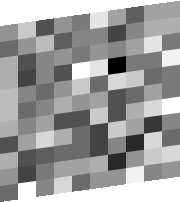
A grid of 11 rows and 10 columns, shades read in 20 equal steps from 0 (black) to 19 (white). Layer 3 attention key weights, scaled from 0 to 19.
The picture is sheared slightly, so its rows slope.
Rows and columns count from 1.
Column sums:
124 107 112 114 115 124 94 118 132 134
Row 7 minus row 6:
-1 2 2 -7 -5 3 0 5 4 10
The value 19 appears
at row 4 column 5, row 7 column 10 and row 11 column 2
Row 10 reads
11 5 9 12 12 13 3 11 15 16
